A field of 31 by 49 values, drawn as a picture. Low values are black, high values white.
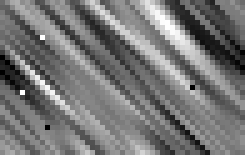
Slope: none. Histogram: bell-shaped. Grain: diagonal, down to the right. Mirror symmetry: none. Lone odd cells: 4, 2 higher and 2 lower than their neighbours.
